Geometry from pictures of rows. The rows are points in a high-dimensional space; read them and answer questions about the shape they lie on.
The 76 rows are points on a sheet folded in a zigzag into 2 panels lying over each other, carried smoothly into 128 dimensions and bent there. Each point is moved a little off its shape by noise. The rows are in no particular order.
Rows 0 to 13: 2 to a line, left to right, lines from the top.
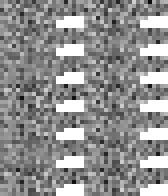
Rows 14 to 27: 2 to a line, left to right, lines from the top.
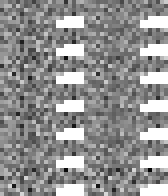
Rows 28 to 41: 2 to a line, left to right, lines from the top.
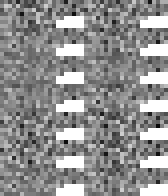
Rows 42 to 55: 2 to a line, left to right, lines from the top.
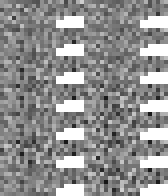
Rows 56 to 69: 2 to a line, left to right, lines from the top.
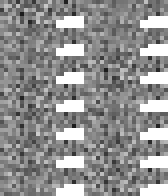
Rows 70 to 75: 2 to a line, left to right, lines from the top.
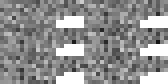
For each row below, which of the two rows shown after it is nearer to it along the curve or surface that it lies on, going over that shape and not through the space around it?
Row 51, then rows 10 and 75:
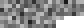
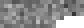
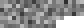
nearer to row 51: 75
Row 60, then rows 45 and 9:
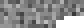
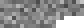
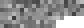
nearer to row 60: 45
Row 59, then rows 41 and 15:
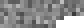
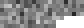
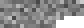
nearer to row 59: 15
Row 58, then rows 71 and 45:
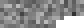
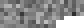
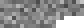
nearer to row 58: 71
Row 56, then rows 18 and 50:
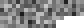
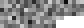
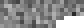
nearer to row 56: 18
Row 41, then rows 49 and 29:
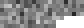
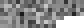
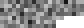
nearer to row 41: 29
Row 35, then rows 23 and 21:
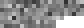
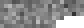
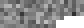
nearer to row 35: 23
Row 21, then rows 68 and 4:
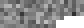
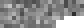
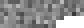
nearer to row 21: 4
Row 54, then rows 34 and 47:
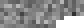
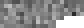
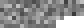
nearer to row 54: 47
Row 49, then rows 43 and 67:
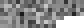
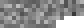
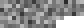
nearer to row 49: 67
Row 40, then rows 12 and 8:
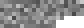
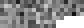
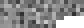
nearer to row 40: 8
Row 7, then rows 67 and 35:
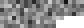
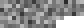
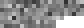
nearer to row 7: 35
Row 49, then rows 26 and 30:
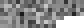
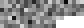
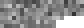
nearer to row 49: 26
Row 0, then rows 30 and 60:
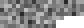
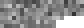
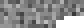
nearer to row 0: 60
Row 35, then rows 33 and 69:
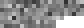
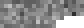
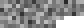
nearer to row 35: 33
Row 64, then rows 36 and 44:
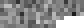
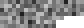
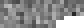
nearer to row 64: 44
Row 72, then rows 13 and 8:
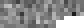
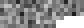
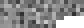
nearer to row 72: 13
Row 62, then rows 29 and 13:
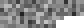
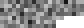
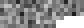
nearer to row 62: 29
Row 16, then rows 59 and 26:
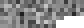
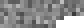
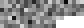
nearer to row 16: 59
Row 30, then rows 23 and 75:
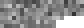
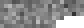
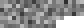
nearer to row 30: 23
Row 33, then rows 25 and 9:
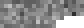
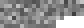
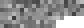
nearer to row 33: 9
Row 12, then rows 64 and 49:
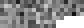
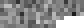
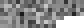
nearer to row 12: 64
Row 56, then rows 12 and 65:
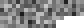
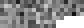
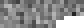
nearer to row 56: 12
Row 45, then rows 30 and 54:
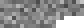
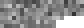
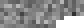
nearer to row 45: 54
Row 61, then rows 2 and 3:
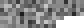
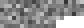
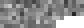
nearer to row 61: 2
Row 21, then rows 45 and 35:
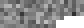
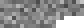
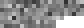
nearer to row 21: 45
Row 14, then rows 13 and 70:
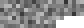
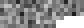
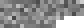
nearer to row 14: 70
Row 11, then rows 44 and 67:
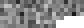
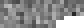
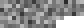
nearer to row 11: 44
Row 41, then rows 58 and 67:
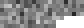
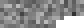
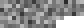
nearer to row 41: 67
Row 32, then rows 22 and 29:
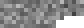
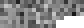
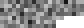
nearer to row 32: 29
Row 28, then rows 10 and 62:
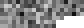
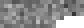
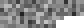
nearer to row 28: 62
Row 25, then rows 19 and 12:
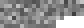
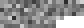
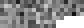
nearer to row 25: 19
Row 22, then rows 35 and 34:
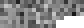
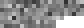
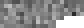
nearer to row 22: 34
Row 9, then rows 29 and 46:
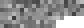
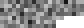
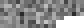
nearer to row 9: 29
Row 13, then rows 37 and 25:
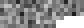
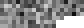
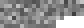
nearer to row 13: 37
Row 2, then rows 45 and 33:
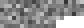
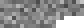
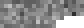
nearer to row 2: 45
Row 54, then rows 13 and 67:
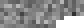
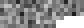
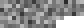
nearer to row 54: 67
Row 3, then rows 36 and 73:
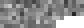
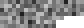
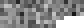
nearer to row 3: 73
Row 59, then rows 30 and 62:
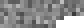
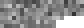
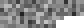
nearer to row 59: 62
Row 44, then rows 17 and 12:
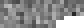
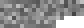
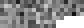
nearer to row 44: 12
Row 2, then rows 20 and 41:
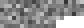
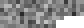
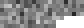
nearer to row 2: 20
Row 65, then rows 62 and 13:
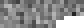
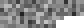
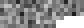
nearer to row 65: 13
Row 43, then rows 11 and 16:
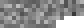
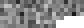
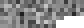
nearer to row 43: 16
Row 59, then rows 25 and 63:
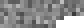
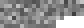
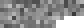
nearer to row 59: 25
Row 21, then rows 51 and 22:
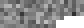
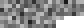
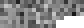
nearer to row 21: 51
